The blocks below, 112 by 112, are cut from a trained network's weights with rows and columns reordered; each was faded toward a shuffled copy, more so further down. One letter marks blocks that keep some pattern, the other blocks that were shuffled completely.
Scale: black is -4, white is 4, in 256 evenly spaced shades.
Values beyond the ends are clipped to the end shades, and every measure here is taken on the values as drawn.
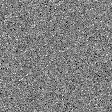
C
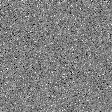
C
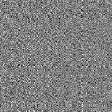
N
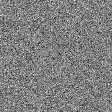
C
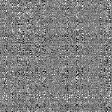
N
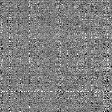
N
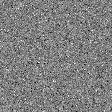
C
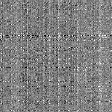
N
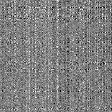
N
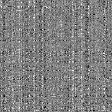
N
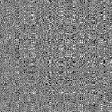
N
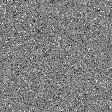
C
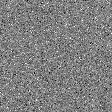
C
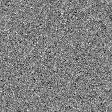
C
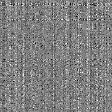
N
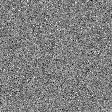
C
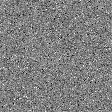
C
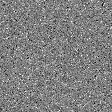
C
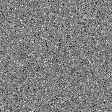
C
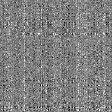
N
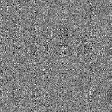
N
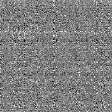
N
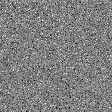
C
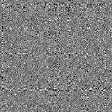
N
